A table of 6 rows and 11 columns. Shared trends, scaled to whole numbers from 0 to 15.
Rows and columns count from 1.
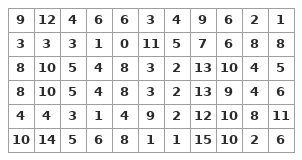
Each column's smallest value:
3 3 3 1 0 1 1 7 6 2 1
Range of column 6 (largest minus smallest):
10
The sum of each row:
62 55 72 72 68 78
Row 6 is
10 14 5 6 8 1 1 15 10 2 6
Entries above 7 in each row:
3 3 5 5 5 5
